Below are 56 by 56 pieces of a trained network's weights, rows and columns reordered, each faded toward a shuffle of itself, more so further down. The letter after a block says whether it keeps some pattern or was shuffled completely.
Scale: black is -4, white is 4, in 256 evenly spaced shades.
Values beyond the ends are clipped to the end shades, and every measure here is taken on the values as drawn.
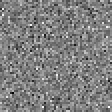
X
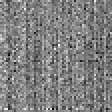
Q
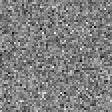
X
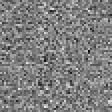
Q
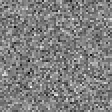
X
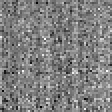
Q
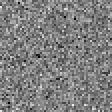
X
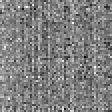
Q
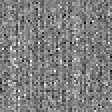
Q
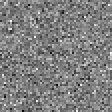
X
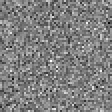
X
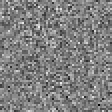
Q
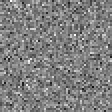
X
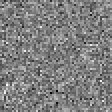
Q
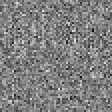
Q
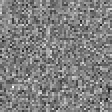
Q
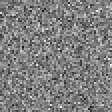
X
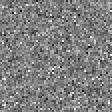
X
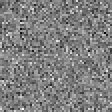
Q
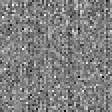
Q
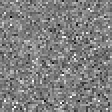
X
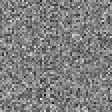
Q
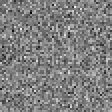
Q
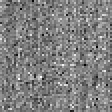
Q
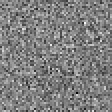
Q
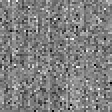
Q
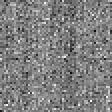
Q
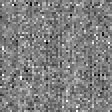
Q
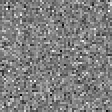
X
